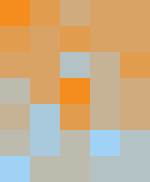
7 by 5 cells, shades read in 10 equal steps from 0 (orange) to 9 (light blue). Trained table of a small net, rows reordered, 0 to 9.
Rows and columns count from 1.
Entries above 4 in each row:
0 0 2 2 3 5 5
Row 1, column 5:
3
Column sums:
31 33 27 37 30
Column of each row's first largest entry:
3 2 3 1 2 4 1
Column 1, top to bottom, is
0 2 3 6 5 6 9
